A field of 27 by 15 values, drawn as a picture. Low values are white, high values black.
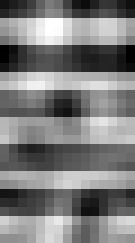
Average level on the scale: 50%. Stripes: horizontal, repeating 5 times. Slope: none. Ninth with the highest average: top right.
